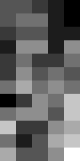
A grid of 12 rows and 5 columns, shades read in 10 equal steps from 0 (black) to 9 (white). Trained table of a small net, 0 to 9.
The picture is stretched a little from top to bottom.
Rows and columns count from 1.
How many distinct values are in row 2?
4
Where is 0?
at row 1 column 5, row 2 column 5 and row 8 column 1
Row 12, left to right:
6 3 3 5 9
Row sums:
9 12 10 17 14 17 23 18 24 22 21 26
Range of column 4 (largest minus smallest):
5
